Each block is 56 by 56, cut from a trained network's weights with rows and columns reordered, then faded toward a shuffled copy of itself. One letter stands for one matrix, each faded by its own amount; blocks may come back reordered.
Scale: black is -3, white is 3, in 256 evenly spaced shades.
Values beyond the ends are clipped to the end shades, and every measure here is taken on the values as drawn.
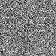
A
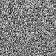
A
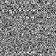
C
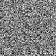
C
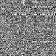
C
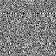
C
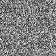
A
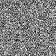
A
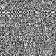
C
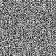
A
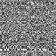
C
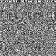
C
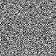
C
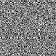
C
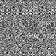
C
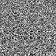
C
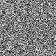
A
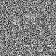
A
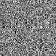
C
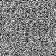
A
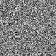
A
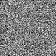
A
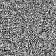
A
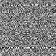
C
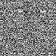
C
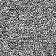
A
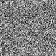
A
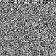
C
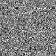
C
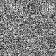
A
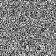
A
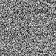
A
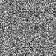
A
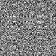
C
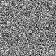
A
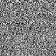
C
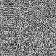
A
